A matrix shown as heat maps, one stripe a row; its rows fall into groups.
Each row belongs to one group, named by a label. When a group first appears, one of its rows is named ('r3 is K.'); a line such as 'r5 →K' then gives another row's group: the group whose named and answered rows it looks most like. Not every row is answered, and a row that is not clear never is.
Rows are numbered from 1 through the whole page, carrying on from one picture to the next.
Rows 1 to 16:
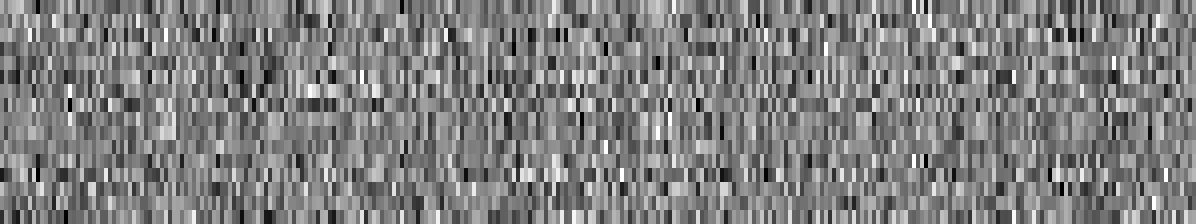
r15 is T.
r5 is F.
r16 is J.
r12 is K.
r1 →K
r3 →T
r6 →J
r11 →J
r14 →T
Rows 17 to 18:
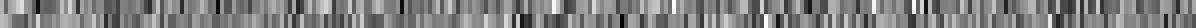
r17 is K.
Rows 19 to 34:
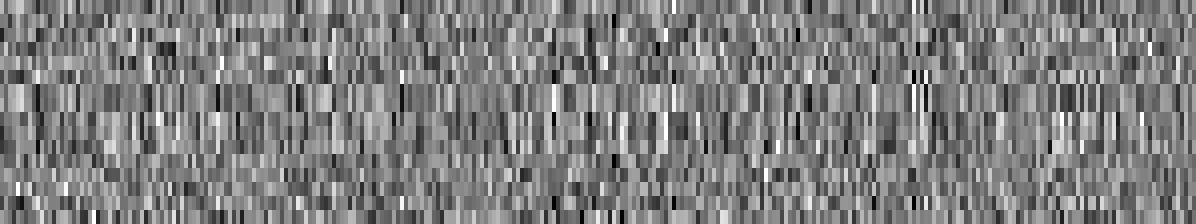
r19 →K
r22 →F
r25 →K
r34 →T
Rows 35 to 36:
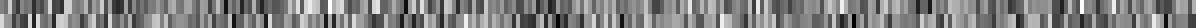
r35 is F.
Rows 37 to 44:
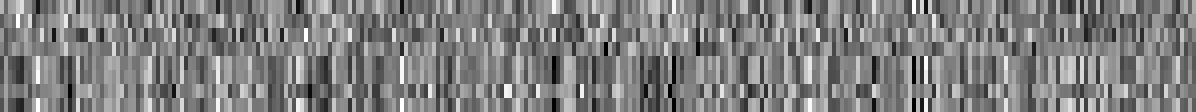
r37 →K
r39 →T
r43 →F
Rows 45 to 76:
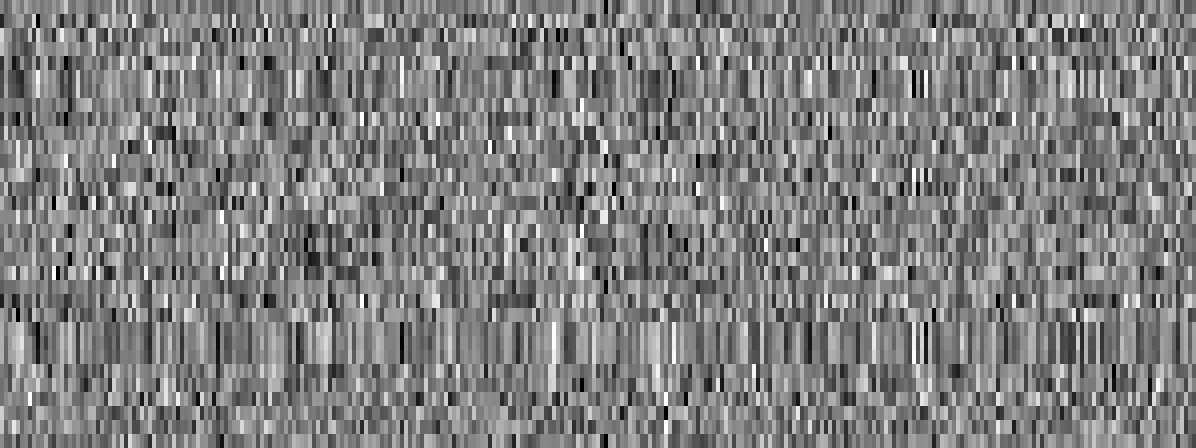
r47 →T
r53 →J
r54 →F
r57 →K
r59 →T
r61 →F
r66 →J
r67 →J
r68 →K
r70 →K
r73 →T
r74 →T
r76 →J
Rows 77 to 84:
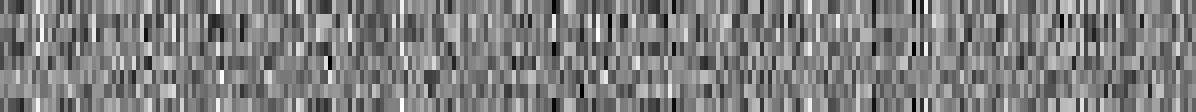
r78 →T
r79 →T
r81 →J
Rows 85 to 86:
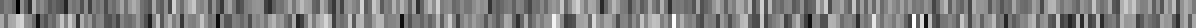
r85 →J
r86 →K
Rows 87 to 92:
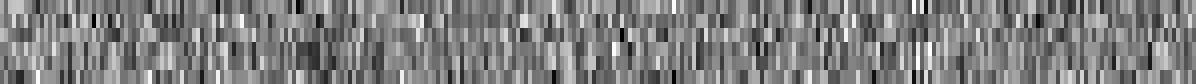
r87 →K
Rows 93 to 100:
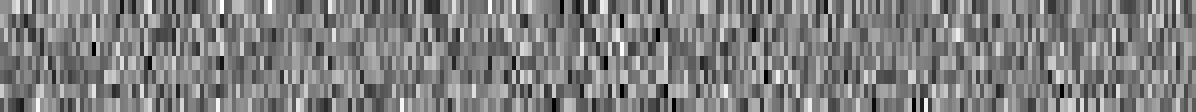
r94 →T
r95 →F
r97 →J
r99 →T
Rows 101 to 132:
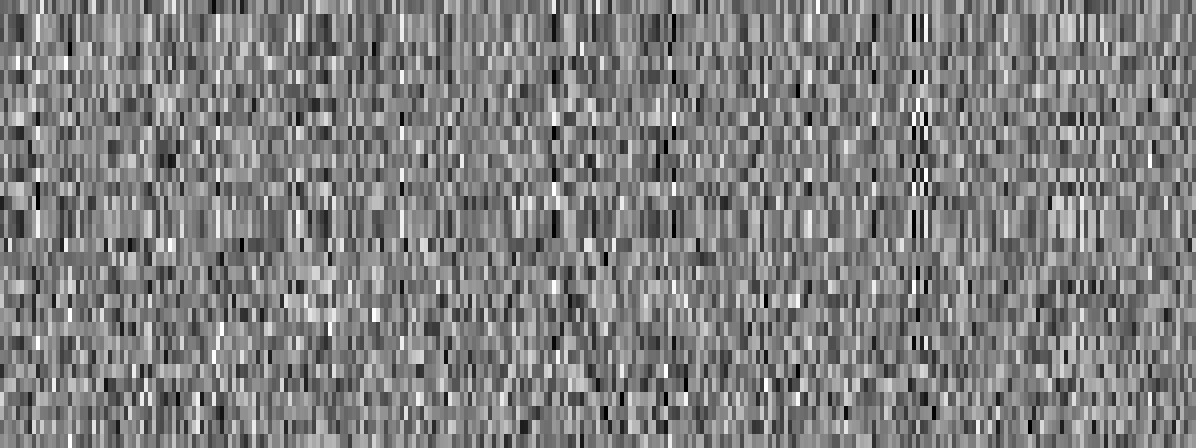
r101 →T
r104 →F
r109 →K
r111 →T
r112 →F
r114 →K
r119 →J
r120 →F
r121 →K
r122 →T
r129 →T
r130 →J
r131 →T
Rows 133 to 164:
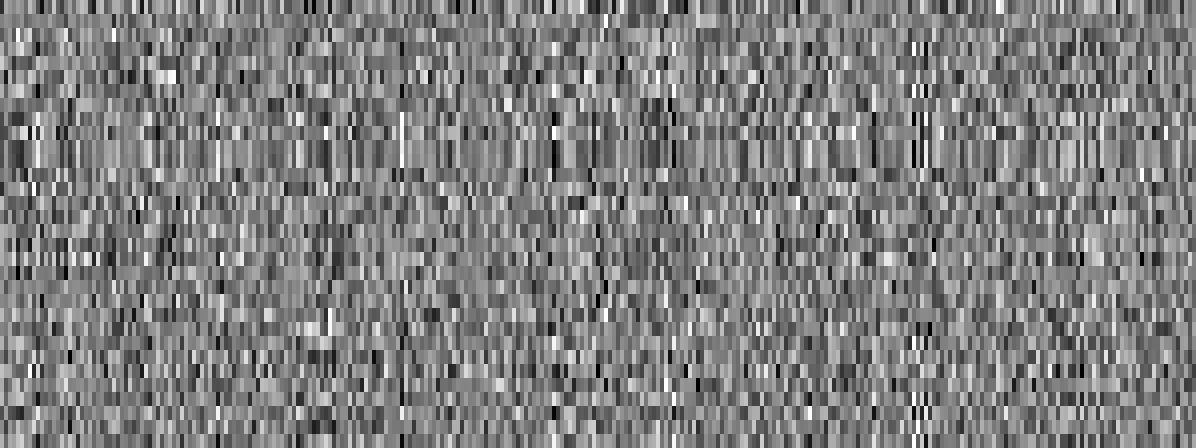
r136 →K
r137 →T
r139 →K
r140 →F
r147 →T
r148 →F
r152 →J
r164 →K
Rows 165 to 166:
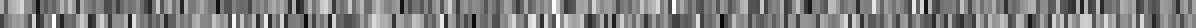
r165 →K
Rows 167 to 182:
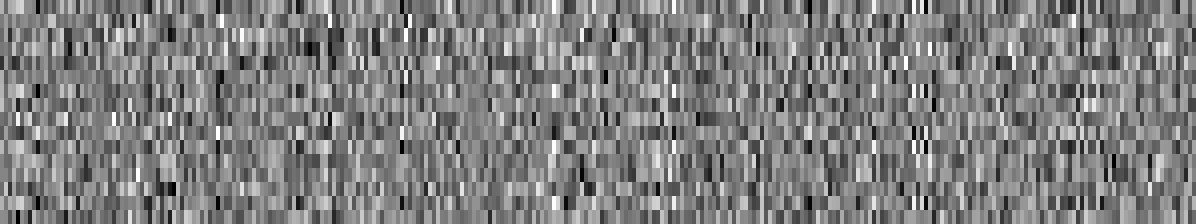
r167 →K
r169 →F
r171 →J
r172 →J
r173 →K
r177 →K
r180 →F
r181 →K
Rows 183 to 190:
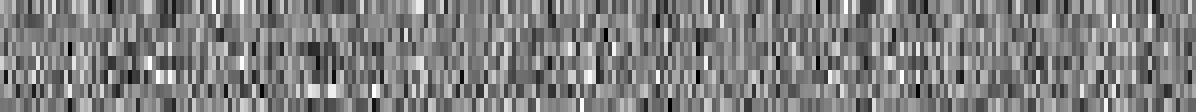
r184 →F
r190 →F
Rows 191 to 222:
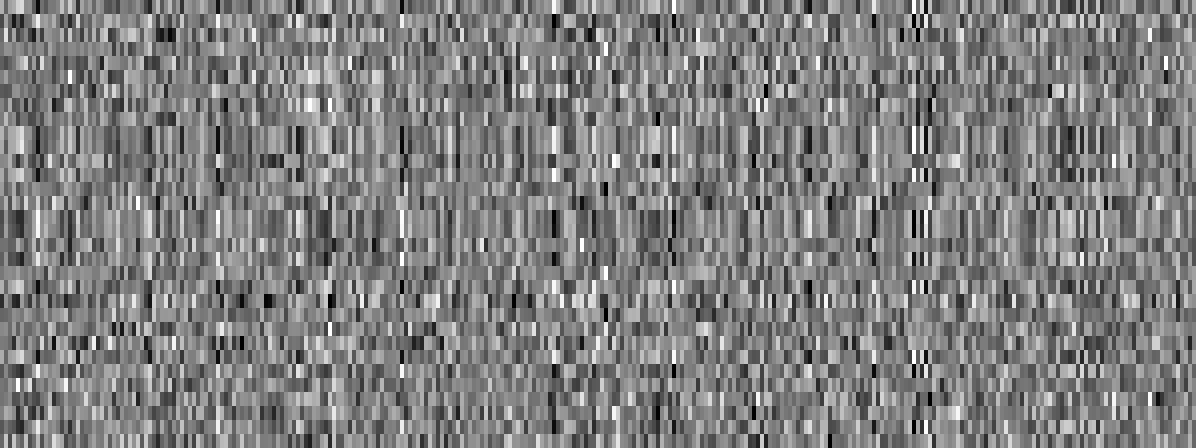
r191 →K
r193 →F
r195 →T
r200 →K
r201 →K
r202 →F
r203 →K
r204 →J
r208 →F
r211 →K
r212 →J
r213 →J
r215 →T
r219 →F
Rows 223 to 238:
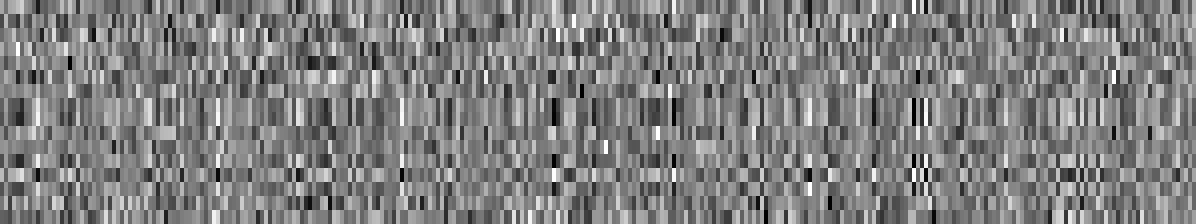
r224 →J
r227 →F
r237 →F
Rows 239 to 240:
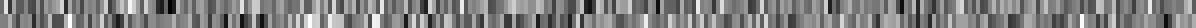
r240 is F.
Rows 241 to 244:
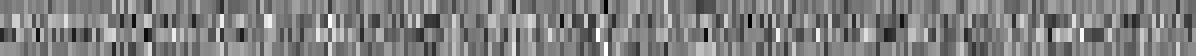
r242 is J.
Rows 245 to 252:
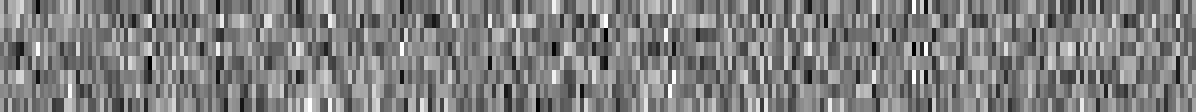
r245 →K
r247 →J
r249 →J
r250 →K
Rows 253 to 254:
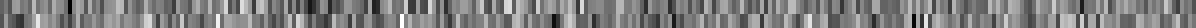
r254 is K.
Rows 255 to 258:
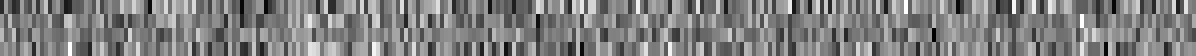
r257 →J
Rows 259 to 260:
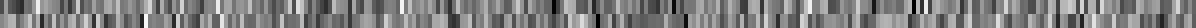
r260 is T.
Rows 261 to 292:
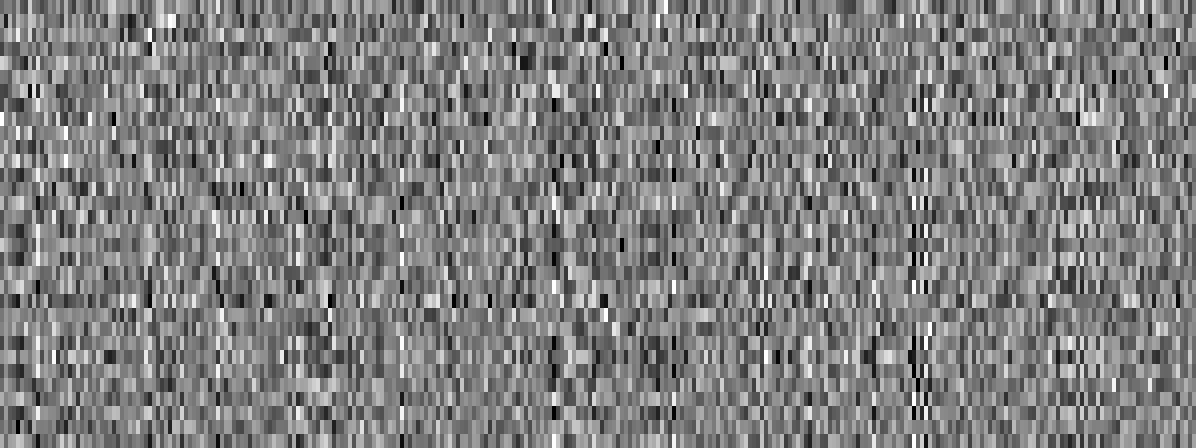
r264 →J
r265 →T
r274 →T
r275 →K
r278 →T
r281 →K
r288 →F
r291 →J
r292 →K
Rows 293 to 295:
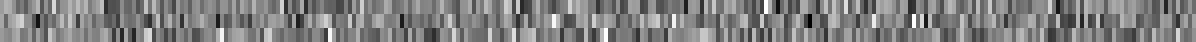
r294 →K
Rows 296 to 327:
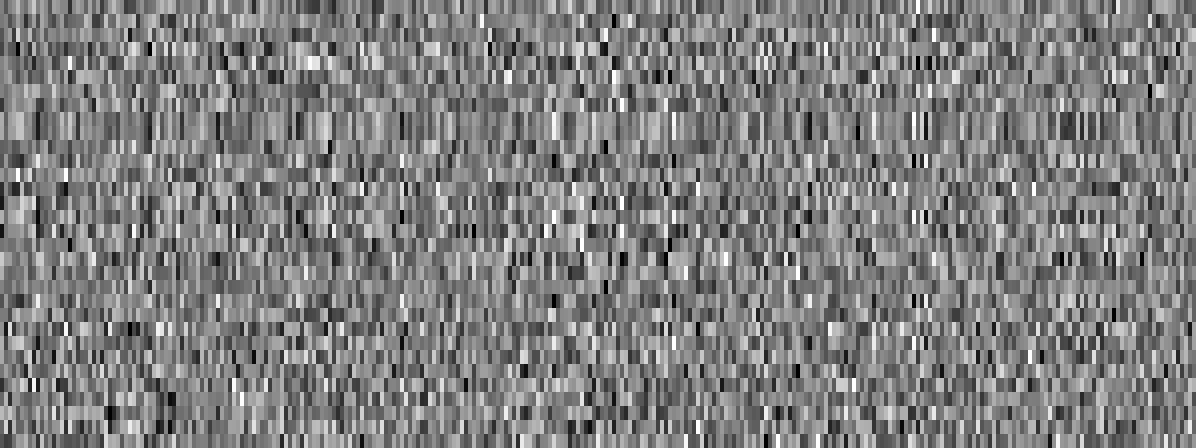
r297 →F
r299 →J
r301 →F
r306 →J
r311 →K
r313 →F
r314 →T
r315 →T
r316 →J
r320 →K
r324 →F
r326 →F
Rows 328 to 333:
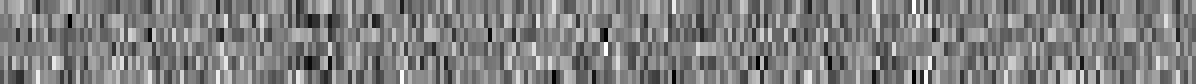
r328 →K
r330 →J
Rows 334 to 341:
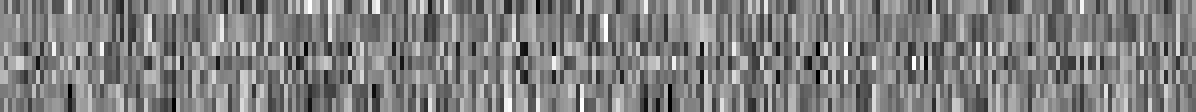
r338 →K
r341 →F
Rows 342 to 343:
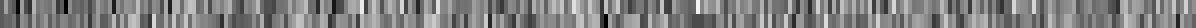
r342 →J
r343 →J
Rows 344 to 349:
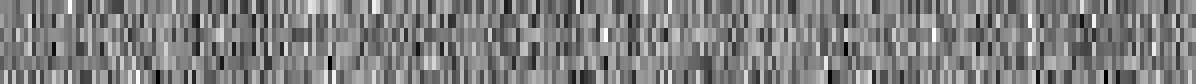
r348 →J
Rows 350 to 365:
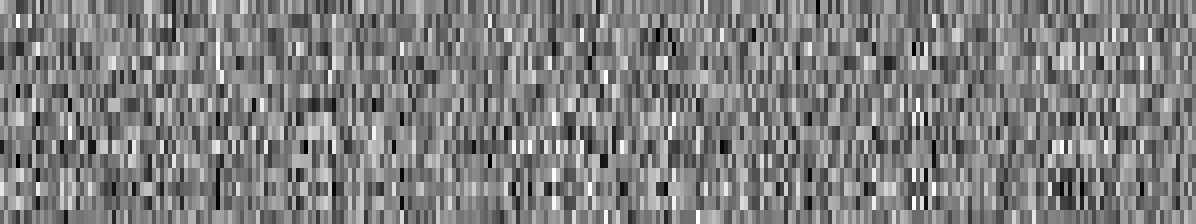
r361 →J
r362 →K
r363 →T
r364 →K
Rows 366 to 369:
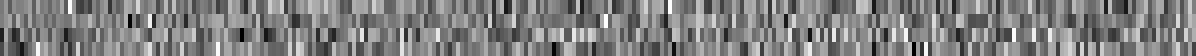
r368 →J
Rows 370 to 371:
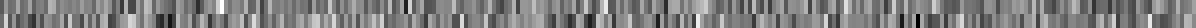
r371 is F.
